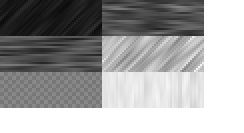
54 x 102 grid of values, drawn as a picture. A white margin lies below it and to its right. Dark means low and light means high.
The table splits into 3 rows of 2 panels. Panel 1,1: very low, slanting up to the right, faint in contrast. Panel 1,2: low, streaked across. Panel 2,1: low, streaked across. Panel 2,2: high, slanting up to the right. Panel 3,1: middling, checkered, faint in contrast. Panel 3,2: very high, streaked downward, faint in contrast.
